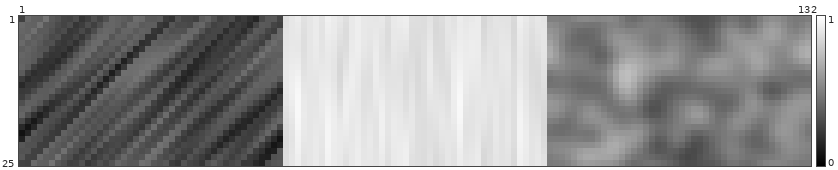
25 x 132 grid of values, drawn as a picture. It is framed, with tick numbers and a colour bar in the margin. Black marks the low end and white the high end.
It is made of 1 by 3 panels. Panel 1,1: low, slanting up to the right. Panel 1,2: very high, streaked downward, faint in contrast. Panel 1,3: middling, blotchy.
